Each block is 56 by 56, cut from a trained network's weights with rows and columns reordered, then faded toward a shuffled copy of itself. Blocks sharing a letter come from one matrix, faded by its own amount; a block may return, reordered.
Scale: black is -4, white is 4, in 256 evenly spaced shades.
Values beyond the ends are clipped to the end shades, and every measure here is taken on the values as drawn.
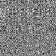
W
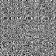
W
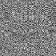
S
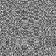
S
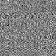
S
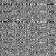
W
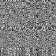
W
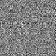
S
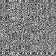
W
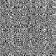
W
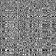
W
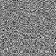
S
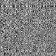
W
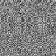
S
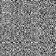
W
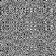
W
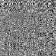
W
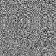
S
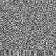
S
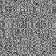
S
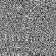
S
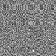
S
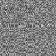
S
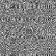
S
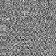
S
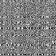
W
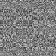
S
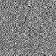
S
